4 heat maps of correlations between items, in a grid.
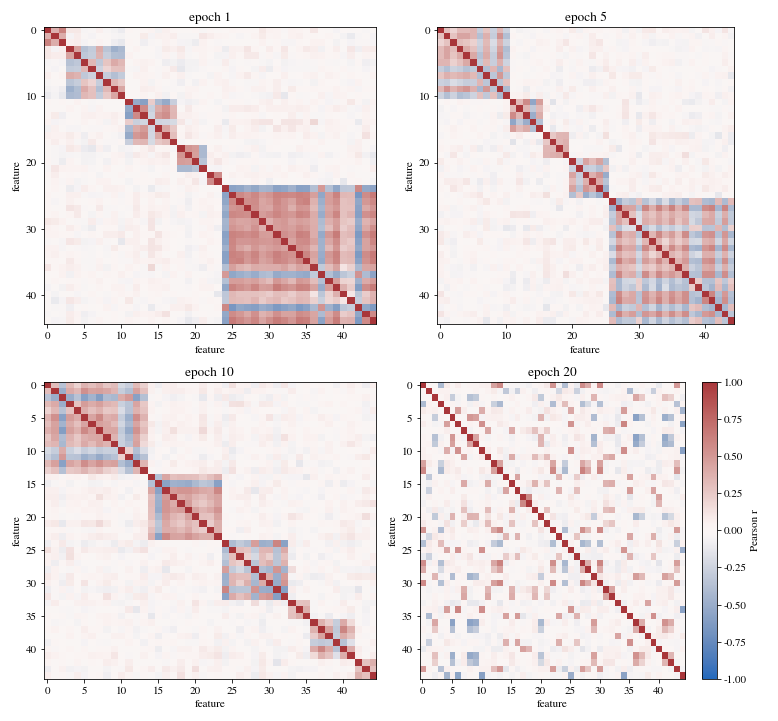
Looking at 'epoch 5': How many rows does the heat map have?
45
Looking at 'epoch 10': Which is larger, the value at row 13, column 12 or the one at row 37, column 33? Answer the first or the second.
the first
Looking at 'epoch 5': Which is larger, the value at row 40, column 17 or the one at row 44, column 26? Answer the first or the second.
the second
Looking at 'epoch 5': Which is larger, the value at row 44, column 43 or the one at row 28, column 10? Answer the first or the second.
the second
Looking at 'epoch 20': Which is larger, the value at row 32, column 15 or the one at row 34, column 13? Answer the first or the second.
the first
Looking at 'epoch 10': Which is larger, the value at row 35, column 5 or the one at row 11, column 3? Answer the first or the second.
the first
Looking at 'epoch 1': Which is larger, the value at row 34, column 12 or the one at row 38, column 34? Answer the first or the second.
the second
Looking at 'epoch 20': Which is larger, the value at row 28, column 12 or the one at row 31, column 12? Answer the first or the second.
the first
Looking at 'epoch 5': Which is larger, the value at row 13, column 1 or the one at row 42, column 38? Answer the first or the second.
the second
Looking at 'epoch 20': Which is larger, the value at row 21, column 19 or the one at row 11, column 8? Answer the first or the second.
the first
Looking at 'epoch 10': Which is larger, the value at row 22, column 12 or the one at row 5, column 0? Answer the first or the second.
the second
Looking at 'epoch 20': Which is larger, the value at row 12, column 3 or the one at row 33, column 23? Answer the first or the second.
the second
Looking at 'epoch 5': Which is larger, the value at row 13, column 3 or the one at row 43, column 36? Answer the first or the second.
the second
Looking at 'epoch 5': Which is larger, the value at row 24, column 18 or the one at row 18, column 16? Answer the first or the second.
the second
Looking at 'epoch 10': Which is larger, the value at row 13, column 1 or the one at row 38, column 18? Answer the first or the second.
the first
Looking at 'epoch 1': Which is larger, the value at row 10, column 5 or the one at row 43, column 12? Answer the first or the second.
the first
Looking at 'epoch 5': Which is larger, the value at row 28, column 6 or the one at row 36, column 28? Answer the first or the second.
the second
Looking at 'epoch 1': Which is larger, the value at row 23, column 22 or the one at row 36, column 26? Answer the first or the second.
the first
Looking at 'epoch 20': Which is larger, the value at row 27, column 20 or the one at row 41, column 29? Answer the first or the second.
the second
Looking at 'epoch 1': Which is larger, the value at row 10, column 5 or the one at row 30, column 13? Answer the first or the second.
the first
